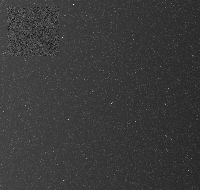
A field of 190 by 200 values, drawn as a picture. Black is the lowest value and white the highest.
An odd patch, rougher than its surroundings, sits in the top left. Values change most from cell to cell in the top left. No regular stripes run through it. There is an overall slope up to the left. On average the colour sits 20% of the way up the scale.
